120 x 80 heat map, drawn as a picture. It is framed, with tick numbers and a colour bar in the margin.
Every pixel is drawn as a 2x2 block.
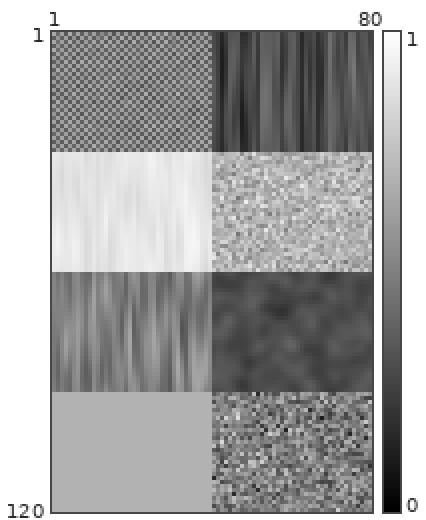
It is made of 4 by 2 panels. Panel 1,1: middling, checkered, strong in contrast. Panel 1,2: low, streaked downward. Panel 2,1: very high, streaked downward, faint in contrast. Panel 2,2: high, fine-grained. Panel 3,1: middling, streaked downward. Panel 3,2: low, blotchy, faint in contrast. Panel 4,1: high, flat. Panel 4,2: middling, fine-grained, strong in contrast.
